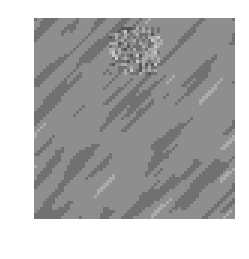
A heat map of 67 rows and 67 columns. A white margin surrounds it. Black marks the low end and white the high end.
Streaks slant up to the right. In the top middle lies a patch that is rougher than the rest. There is no overall slope. The top middle is the roughest part. Neither half mirrors the other.
